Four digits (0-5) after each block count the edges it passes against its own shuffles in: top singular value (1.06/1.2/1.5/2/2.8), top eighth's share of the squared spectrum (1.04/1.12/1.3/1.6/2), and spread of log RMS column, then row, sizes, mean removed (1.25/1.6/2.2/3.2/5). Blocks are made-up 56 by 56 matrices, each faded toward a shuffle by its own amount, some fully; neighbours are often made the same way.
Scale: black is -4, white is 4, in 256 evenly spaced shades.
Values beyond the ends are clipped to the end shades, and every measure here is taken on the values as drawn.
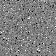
0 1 0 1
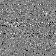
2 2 0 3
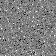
0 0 0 0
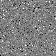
0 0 0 0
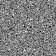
0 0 0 0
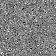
0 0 0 0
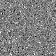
0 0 0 0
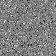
0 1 0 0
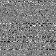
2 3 0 3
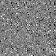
4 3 2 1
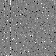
3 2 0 0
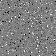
0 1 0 0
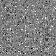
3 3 1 1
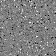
0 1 0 0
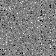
2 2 1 0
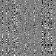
3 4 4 0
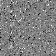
2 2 1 0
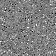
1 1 0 0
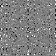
4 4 2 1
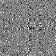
4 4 2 2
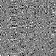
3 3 1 2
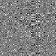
4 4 2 2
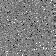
2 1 0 0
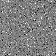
2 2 0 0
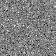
0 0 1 0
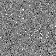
0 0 1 0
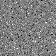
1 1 0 0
